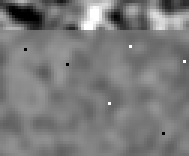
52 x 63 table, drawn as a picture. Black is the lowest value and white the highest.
Histogram: heavy tails on both sides. Lone odd cells: 6, 3 higher and 3 lower than their neighbours. Mirror symmetry: none. Stripes: none. Ninth with the lowest average: top left. Slope: none. Seam: horizontal, 20% of the way down, the bottom part calmer.
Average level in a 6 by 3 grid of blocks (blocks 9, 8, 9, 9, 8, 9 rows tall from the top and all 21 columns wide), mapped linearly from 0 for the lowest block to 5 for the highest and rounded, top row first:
0 5 4 | 4 4 3 | 4 4 3 | 4 3 3 | 3 3 4 | 4 4 3
